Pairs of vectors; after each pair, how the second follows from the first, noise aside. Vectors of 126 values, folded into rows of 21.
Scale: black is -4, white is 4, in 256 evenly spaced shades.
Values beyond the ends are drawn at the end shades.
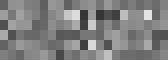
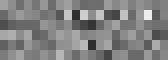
sign-scrambled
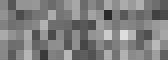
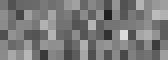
sign-scrambled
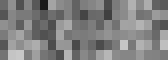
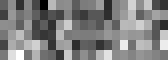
scaled up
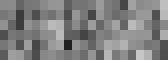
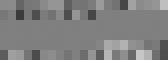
partly zeroed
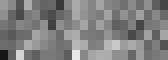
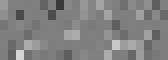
partly zeroed
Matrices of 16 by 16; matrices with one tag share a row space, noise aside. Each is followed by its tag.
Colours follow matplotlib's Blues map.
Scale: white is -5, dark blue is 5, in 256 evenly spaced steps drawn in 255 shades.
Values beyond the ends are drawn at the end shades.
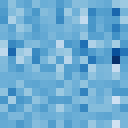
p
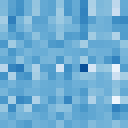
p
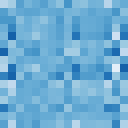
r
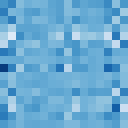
r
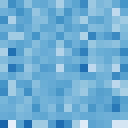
p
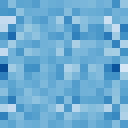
r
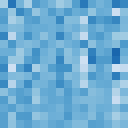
p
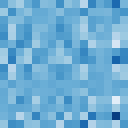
p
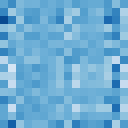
r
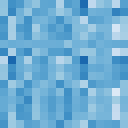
p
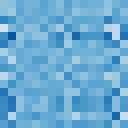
r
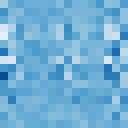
r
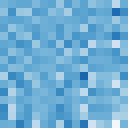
p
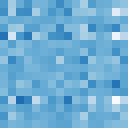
p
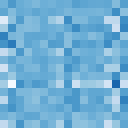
r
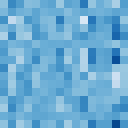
p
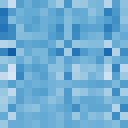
r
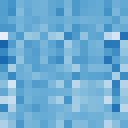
r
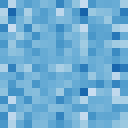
p
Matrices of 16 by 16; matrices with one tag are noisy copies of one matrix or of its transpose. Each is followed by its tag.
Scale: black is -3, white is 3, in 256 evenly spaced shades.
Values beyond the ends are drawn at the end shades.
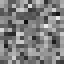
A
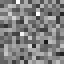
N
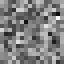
A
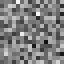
N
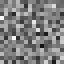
N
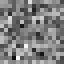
A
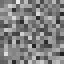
N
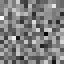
N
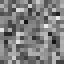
A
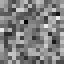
A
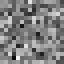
A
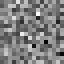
N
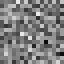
N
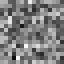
A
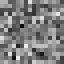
A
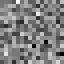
N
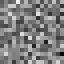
N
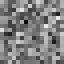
A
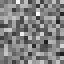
N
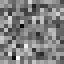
A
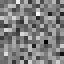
N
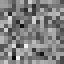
A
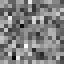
A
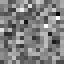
A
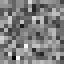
A
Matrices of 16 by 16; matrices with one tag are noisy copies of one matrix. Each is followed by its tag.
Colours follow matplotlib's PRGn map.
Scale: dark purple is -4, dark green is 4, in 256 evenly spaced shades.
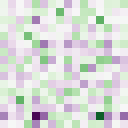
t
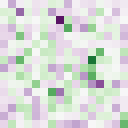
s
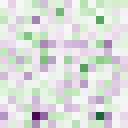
t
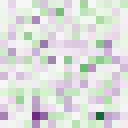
t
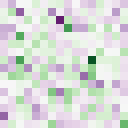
s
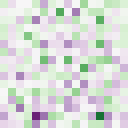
t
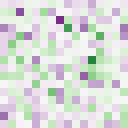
s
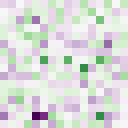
t
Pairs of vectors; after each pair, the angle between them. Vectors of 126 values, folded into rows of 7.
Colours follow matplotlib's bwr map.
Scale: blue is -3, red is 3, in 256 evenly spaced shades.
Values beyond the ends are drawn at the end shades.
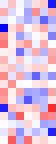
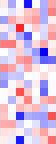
orthogonal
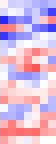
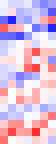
nearly parallel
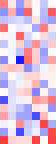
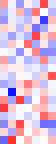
orthogonal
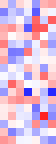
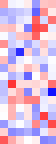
nearly parallel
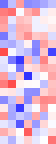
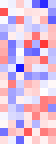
partly aligned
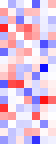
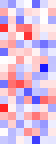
nearly parallel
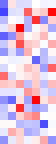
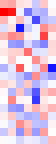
partly opposed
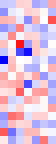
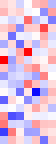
nearly opposite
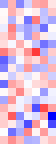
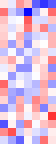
partly opposed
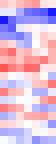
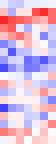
nearly opposite
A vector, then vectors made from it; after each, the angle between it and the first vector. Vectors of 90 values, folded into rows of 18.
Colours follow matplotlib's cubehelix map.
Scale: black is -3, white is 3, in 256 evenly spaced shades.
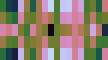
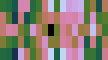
nearly parallel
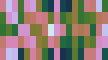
nearly opposite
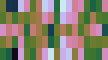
nearly parallel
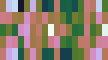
nearly opposite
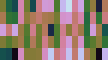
nearly parallel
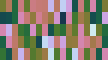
partly aligned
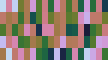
partly opposed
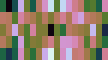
nearly parallel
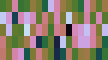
orthogonal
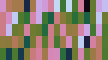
orthogonal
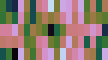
nearly parallel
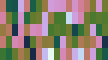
partly aligned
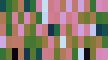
partly aligned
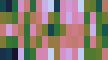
nearly parallel
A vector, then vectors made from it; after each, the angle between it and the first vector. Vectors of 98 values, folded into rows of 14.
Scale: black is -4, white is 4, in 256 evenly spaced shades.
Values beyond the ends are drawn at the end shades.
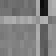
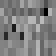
partly aligned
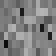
orthogonal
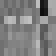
nearly parallel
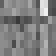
nearly opposite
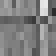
nearly opposite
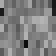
orthogonal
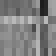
nearly parallel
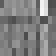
nearly opposite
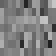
partly aligned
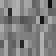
partly opposed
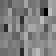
partly aligned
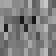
partly opposed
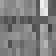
nearly opposite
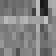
nearly parallel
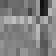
nearly parallel
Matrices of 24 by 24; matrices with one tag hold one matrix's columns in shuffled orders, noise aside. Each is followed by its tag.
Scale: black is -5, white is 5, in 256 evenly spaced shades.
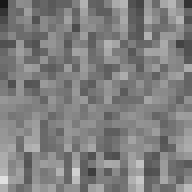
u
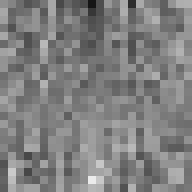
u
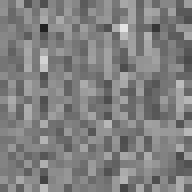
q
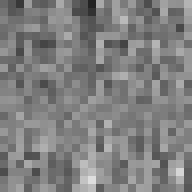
u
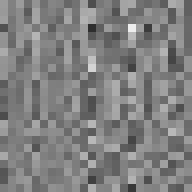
q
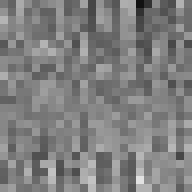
u
